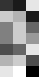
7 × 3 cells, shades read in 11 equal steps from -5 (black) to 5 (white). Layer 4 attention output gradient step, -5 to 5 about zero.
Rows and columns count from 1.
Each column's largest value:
4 5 4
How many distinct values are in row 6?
3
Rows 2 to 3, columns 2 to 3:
2 -4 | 3 -1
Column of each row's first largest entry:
3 1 2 2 3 2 2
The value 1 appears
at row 4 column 3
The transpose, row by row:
-3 3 0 0 -2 2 4 | -4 2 3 3 -1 3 5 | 4 -4 -1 1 4 -2 -5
